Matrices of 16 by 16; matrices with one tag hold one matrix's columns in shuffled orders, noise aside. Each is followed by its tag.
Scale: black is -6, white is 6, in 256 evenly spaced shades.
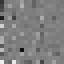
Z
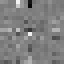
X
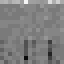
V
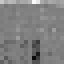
V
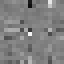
X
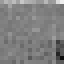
V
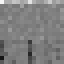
V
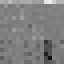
V
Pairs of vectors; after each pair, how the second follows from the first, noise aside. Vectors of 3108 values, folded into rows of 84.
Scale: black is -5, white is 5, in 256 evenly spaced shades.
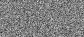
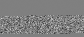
partly zeroed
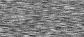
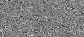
sign-scrambled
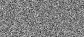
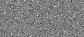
partly zeroed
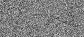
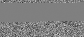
partly zeroed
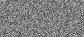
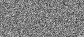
reversed
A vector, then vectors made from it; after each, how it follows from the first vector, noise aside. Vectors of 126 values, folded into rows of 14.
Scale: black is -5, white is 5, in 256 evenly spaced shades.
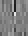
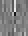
negated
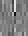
negated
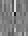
negated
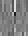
negated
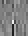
reversed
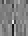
reversed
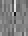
negated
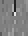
partly zeroed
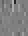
partly zeroed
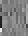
wrapped around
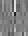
negated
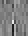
reversed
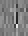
wrapped around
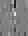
partly zeroed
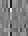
wrapped around
